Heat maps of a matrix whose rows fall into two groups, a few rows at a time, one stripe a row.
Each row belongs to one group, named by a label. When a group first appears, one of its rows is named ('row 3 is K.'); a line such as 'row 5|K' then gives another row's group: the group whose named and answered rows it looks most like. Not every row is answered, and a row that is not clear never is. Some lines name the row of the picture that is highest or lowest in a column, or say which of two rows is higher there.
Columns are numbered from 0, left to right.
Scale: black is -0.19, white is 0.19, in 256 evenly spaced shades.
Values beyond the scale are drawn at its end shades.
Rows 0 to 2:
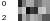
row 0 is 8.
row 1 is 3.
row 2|8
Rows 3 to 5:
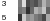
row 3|3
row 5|8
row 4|3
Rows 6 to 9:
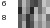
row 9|3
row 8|3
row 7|3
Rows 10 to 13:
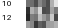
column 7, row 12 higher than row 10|No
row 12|8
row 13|3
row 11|8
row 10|3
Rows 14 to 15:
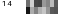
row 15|8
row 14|3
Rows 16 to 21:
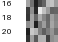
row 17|8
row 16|3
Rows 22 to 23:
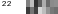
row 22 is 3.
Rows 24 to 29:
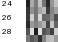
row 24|8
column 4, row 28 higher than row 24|No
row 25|8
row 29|3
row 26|8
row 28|8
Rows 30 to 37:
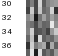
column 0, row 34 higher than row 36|Yes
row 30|8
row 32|3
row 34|3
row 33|3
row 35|8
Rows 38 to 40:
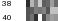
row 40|8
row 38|8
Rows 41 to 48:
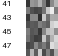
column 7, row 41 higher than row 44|No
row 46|3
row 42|3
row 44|3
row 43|3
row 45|3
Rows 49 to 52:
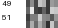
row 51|8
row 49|8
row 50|3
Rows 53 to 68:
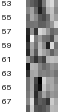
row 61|3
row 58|8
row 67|3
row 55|3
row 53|3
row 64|3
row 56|3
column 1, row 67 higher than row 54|Yes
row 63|8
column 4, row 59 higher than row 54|Yes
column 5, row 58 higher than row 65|No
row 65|3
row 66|3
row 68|3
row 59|8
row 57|8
